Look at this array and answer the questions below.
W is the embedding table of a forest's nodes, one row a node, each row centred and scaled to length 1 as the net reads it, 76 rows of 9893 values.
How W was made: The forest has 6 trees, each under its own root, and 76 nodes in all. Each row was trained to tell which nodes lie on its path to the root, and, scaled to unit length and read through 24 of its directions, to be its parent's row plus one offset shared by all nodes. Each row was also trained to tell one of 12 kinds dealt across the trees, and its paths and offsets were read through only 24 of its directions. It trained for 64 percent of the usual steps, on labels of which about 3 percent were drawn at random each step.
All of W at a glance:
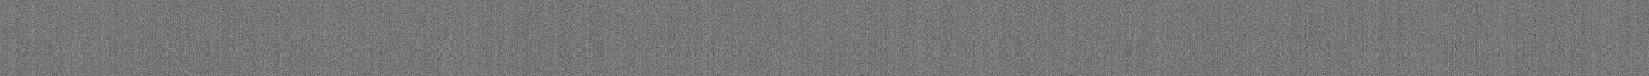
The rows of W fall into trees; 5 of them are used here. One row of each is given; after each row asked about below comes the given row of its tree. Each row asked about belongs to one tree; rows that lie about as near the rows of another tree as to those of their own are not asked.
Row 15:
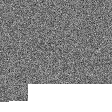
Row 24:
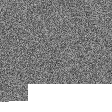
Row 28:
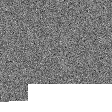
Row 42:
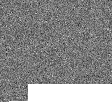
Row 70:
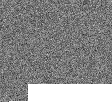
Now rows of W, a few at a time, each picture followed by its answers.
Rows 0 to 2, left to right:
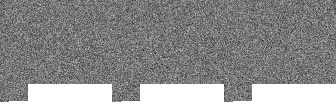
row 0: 15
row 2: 28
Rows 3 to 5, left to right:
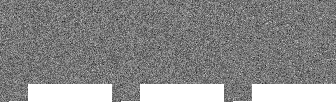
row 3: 70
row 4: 15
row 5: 42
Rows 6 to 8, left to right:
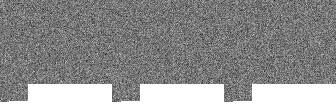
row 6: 42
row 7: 28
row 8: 70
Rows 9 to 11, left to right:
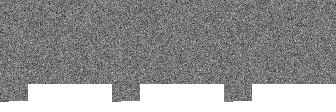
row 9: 28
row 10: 28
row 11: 70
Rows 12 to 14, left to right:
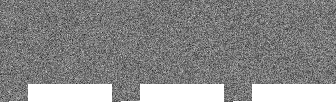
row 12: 70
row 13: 28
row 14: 15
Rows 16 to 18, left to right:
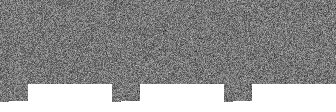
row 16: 24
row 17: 15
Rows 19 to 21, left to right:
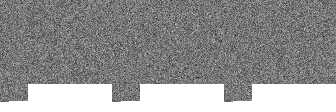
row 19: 28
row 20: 42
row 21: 42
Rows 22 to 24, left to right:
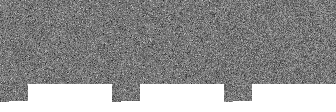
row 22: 42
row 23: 15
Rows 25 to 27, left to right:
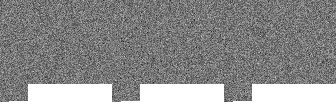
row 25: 70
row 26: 42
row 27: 15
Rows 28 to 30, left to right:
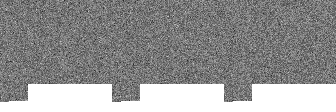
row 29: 28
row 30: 24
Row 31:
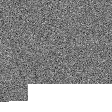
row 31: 42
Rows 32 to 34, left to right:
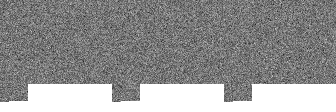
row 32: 15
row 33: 24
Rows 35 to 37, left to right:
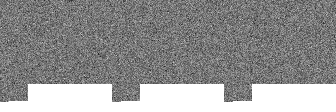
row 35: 42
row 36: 42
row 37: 28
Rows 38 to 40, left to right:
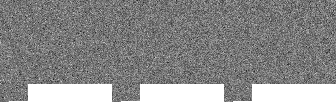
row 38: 42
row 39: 28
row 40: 70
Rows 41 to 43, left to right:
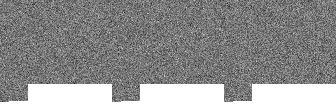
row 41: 42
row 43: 70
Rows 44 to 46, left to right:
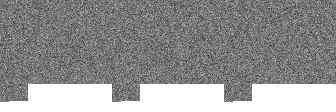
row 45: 24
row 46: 70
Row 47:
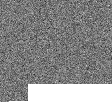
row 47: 70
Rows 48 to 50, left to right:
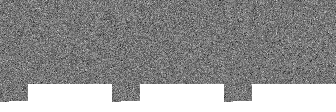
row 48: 42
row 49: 42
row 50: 42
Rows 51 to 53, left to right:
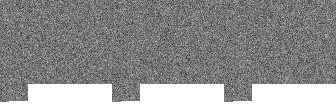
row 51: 42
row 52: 70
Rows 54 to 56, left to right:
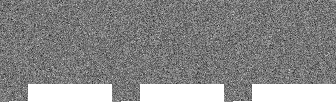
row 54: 70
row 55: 70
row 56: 70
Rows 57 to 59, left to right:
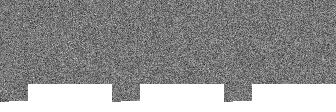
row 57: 28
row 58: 28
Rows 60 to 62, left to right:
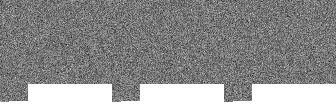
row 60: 70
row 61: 24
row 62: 28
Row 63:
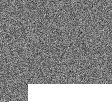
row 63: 70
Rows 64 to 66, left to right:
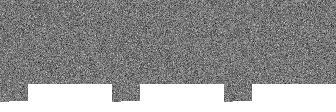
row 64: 70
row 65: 42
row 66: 70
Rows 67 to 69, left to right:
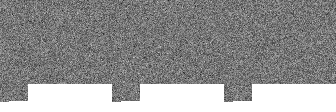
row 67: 24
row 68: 15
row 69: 15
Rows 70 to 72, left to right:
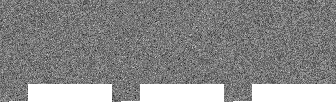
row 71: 42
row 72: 70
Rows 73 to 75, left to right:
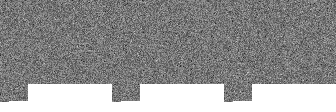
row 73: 28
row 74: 42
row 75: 28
